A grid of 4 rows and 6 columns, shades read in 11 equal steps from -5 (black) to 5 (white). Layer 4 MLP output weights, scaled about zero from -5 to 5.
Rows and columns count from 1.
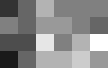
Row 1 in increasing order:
-3 -1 0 0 0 2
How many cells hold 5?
1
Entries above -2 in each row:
5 6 4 5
